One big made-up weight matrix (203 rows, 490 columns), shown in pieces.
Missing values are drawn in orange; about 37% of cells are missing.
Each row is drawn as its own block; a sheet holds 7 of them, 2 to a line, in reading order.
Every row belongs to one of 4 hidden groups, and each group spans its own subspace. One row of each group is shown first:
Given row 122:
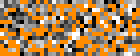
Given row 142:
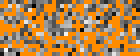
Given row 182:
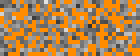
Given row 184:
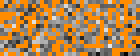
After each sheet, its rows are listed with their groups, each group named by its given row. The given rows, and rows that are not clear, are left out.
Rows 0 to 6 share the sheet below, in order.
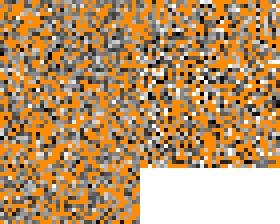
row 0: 142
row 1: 142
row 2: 182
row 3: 184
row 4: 122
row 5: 184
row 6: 184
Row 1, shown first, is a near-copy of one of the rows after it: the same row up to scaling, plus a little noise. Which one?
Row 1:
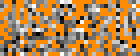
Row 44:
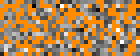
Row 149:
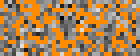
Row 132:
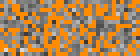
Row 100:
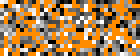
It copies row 149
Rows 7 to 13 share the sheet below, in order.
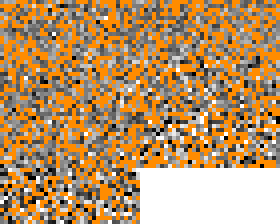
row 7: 142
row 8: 182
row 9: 182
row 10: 184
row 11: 142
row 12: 184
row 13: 182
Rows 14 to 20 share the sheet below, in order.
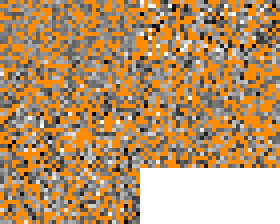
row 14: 184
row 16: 184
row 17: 142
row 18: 122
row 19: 122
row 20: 184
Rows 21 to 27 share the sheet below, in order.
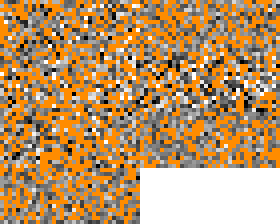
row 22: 122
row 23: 184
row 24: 184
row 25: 184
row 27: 184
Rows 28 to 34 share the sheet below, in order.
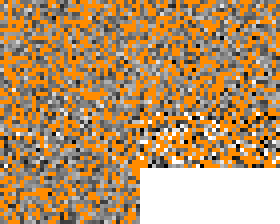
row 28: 184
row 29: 142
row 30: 182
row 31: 142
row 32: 182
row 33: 184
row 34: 122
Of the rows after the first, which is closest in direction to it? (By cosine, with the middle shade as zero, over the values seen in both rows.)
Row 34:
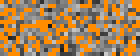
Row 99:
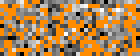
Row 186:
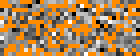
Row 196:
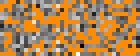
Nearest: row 99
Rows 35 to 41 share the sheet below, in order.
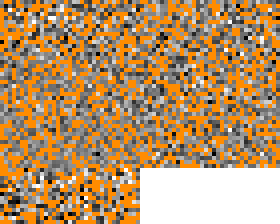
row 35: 184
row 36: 182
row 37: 122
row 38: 182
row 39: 184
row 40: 184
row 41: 122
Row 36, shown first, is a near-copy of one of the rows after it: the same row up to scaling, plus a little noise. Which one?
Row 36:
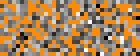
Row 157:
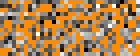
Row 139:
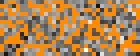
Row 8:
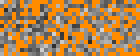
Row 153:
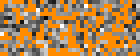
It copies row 139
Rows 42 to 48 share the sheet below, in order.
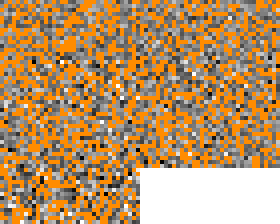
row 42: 184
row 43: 184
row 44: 142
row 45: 184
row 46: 122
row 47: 142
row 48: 122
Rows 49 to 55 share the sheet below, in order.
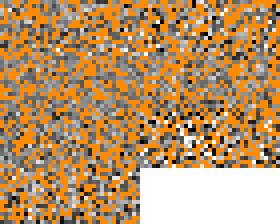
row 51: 184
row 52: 122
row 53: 184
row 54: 184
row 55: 122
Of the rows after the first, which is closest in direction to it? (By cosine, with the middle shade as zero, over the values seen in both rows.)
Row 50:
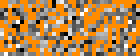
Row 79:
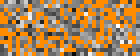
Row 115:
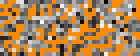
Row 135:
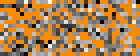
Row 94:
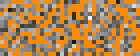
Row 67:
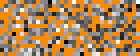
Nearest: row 115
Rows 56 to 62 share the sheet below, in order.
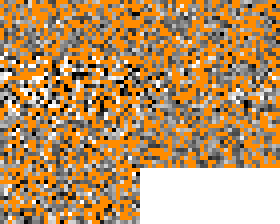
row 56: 182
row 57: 182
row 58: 182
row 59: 184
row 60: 122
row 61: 122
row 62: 182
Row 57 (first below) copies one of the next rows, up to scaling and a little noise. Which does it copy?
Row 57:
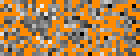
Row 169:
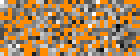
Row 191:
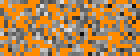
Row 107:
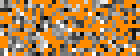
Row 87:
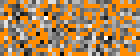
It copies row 191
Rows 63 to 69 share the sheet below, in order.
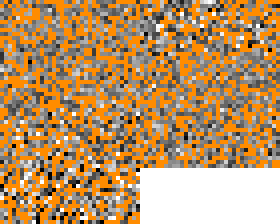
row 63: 142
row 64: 184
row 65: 182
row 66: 122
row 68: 182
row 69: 122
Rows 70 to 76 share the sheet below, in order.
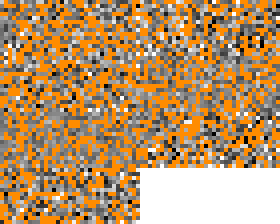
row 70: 182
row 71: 182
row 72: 184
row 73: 182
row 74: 122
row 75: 122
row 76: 182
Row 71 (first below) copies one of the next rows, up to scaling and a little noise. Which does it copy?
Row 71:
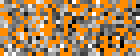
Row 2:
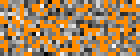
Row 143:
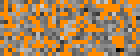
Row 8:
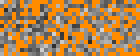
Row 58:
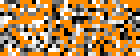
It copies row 58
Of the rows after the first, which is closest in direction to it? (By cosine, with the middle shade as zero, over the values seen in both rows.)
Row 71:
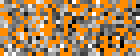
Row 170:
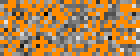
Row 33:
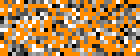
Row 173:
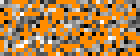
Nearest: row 170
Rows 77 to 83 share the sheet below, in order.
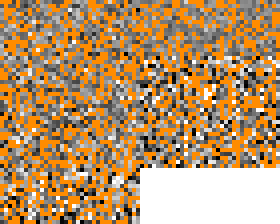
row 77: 184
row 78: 182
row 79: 184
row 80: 184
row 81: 182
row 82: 182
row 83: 122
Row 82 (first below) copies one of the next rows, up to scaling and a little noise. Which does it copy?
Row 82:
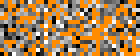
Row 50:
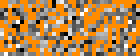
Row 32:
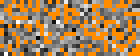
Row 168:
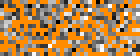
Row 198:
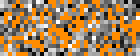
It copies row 32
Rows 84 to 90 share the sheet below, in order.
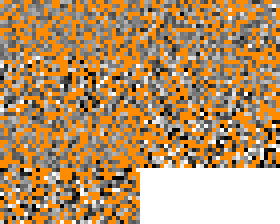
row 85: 184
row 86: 142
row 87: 182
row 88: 142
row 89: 182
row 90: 122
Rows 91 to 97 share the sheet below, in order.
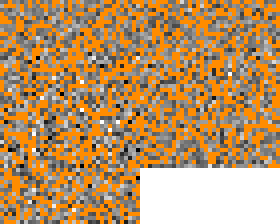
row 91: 182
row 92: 122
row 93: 122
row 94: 184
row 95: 122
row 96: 122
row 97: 184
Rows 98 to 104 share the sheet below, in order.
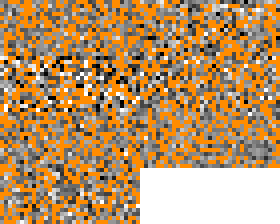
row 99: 122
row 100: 142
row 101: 184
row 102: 182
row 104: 122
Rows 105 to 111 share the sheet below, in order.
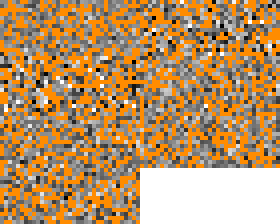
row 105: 142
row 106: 122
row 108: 142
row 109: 142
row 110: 184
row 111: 182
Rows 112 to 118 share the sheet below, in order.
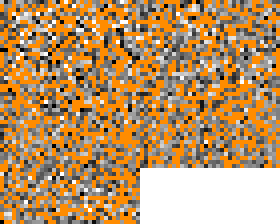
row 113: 184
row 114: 122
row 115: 122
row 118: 142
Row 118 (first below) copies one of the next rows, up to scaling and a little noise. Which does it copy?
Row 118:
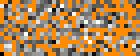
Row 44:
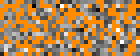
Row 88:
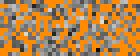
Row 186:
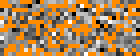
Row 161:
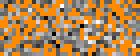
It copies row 161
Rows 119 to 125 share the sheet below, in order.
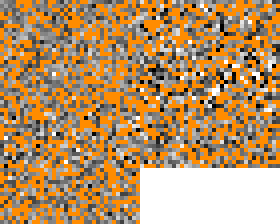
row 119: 182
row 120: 122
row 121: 184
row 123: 182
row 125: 184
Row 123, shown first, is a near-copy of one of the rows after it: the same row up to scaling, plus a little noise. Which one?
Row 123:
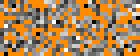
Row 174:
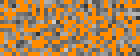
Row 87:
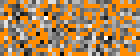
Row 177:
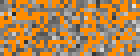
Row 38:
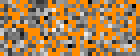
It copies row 174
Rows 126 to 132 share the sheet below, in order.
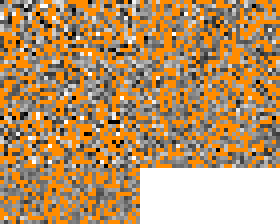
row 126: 184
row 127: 122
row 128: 184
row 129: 184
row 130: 184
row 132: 142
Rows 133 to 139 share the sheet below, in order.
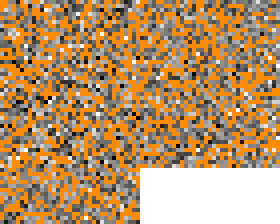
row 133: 122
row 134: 184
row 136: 184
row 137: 182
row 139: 182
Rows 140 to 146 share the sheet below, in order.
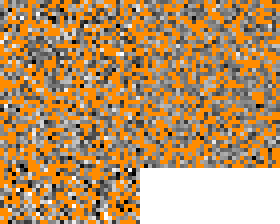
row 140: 184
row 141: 184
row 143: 182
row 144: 122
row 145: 182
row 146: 184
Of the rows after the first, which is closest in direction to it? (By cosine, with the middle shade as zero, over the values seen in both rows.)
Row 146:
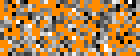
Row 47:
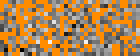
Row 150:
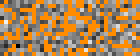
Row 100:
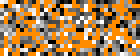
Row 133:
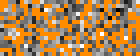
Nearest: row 150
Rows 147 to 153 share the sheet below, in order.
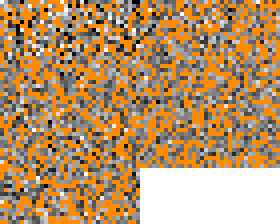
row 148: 184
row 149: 142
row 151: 142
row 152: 184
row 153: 182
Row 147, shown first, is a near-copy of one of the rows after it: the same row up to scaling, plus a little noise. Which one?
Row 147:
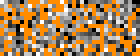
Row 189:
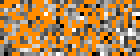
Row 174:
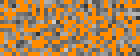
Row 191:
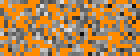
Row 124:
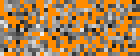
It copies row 124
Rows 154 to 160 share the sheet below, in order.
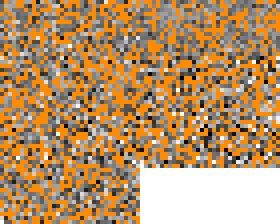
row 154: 122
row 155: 122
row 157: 182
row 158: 182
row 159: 142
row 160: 142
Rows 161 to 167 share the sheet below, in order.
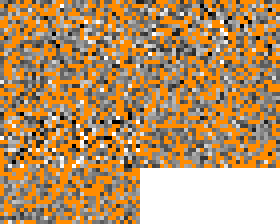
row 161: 142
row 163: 122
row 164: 142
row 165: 122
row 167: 122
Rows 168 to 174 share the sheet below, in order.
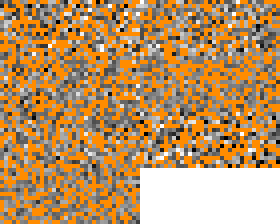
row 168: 182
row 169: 182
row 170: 182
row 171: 182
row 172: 142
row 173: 182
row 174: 182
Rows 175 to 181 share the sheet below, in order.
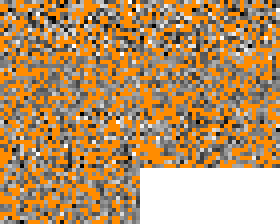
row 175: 184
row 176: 184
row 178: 184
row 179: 122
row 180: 182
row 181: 142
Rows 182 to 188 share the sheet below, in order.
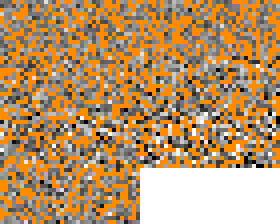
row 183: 142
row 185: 122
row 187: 184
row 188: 184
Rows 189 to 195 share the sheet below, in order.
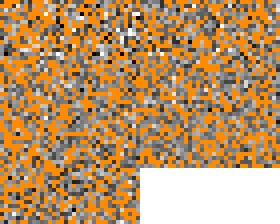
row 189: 182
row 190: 122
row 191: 182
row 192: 122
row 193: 184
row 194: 184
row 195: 184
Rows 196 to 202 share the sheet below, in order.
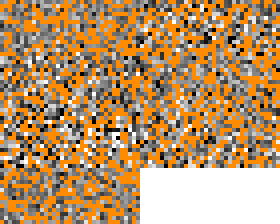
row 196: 122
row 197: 184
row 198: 182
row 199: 182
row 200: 142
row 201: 182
